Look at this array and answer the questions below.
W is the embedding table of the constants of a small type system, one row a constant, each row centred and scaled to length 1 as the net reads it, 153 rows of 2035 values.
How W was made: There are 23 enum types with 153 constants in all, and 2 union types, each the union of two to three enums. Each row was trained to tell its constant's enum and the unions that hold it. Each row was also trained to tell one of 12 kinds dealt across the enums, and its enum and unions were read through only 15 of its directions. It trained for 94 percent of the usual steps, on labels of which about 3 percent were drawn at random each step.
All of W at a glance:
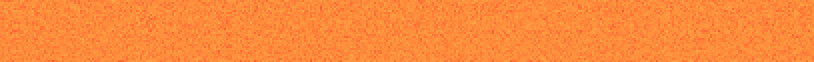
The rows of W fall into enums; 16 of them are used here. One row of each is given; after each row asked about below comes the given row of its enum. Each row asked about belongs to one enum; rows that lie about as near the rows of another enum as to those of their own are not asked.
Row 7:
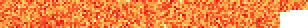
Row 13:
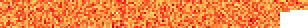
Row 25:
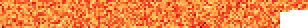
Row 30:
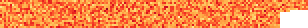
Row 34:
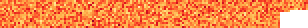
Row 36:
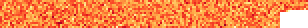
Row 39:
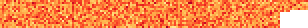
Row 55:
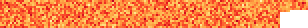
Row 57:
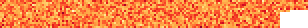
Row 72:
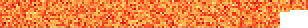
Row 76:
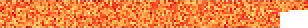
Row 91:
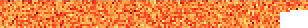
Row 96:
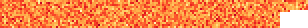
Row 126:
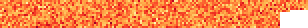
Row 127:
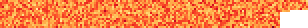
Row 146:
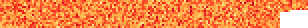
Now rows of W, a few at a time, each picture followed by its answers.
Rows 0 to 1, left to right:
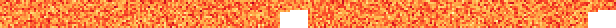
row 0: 7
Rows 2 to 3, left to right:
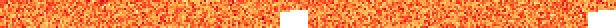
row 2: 25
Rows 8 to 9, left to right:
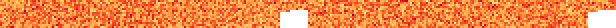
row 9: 30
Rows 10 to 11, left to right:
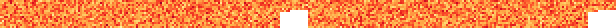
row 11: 30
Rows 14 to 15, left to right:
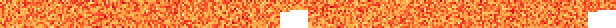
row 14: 39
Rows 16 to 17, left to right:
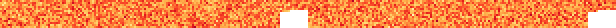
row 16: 25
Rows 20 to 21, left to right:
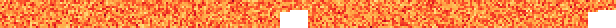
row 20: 25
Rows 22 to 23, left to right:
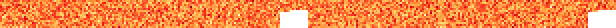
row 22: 146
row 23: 76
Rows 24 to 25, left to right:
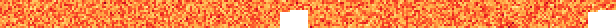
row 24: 13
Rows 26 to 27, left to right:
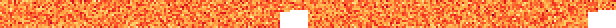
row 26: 34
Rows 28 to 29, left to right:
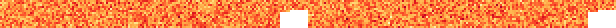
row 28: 57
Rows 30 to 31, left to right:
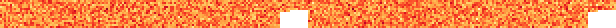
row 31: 25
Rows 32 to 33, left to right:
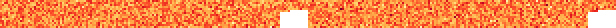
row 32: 13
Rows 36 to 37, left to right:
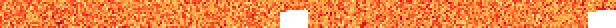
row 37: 76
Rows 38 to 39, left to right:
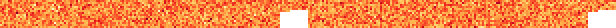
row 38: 34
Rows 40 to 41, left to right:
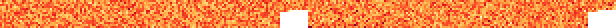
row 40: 36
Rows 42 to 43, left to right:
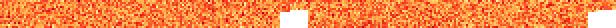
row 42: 39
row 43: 57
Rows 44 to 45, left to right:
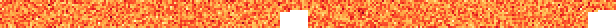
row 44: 39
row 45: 146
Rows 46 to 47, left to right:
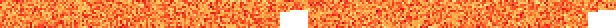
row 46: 57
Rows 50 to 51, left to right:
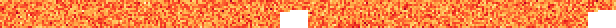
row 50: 34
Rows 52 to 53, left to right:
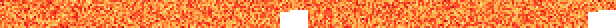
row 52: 146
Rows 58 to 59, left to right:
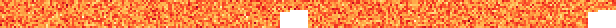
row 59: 30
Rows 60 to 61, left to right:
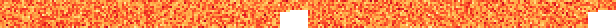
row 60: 7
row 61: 72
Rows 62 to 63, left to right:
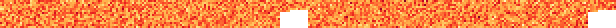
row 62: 13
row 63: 72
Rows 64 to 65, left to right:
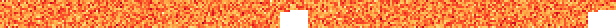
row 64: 30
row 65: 39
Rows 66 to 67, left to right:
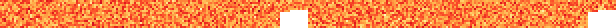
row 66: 13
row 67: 30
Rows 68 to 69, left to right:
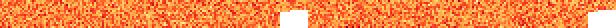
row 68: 55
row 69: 126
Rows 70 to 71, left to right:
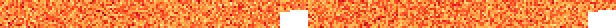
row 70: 72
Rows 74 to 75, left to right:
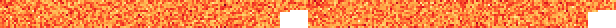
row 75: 76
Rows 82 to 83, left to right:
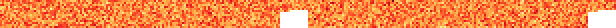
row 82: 146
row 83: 146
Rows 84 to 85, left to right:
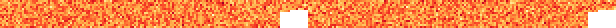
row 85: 13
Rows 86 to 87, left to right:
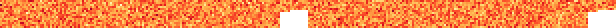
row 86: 55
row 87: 7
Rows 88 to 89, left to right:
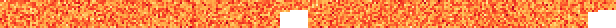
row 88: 25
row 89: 91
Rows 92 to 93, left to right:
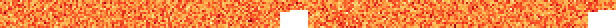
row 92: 13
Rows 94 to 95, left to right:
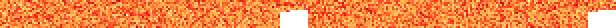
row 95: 34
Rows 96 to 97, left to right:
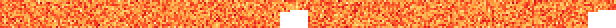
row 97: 36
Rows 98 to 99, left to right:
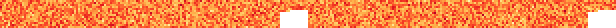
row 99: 96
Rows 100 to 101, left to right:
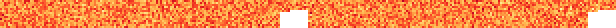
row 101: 96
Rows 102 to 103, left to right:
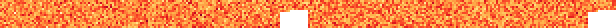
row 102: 57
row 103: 36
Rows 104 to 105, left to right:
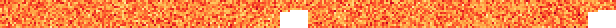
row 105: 72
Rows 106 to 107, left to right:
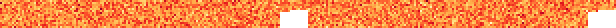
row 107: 39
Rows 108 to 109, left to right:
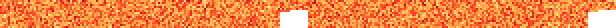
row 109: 127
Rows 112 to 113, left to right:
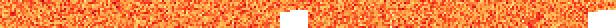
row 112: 30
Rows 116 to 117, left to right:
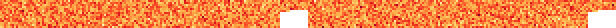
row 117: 34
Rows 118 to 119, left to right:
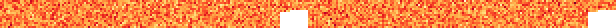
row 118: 146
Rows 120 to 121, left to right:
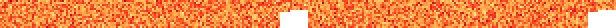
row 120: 96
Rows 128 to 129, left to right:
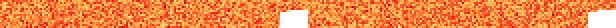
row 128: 57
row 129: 25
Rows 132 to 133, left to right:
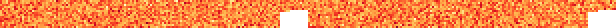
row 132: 34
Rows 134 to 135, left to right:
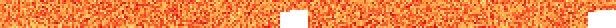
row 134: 39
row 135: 36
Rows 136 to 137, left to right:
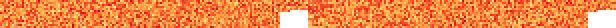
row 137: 76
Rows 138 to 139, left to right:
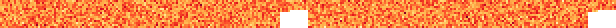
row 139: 76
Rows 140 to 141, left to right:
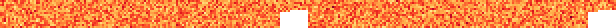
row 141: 36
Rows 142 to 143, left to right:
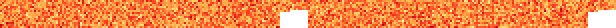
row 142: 72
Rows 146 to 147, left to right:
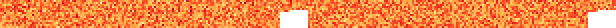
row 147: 36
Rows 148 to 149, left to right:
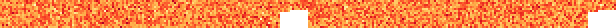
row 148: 7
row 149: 76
